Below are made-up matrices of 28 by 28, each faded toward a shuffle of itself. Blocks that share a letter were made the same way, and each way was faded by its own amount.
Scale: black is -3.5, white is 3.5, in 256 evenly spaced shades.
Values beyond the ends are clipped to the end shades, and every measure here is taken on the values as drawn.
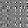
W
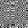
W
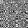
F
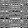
W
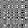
W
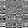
W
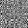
F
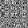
F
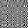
W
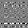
W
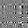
W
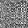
F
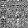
F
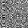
F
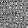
F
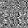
F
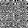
F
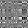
W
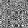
F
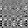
W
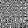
F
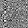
F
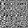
F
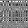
W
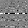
W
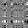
W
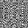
F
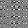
W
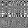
W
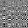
W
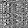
F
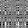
W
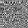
F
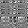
W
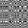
W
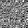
F
